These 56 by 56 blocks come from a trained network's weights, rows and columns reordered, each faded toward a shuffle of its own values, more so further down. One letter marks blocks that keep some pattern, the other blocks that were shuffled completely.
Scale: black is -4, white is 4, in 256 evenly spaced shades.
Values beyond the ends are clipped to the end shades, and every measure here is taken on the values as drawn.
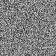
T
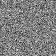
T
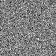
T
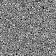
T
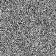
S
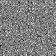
S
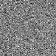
S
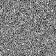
S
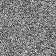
T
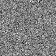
S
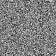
S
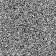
T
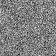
T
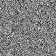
S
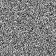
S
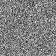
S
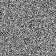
T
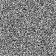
T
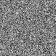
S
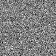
S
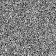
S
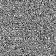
S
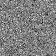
T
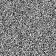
T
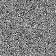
T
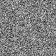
T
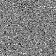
S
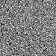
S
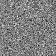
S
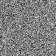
T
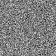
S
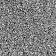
S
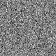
S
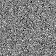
T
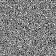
S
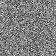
T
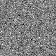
T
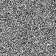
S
